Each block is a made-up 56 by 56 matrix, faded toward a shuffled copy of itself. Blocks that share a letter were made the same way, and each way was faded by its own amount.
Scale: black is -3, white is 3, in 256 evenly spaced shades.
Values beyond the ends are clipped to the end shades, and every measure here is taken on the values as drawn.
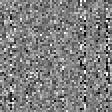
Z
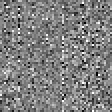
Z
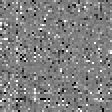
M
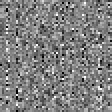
Z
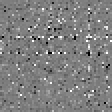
M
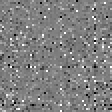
M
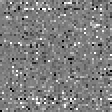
M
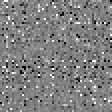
M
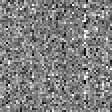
Z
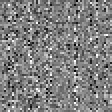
Z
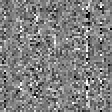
Z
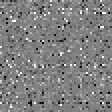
M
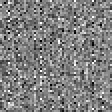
Z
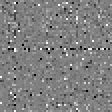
M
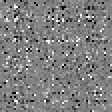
M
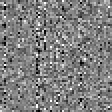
Z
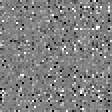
M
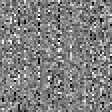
Z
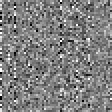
Z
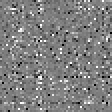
M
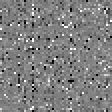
M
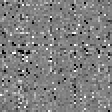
M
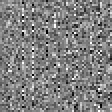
Z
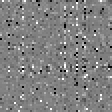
M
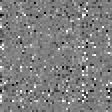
M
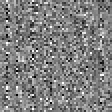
Z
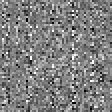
Z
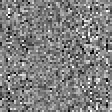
Z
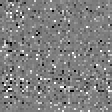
M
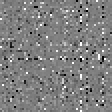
M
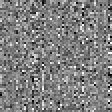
Z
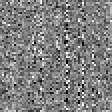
Z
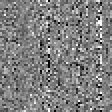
Z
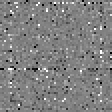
M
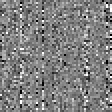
Z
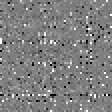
M
